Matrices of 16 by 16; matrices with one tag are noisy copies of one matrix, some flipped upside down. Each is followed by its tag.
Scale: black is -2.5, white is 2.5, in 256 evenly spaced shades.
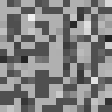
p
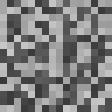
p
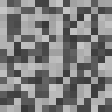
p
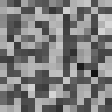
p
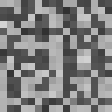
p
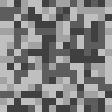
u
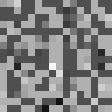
p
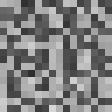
p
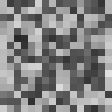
u
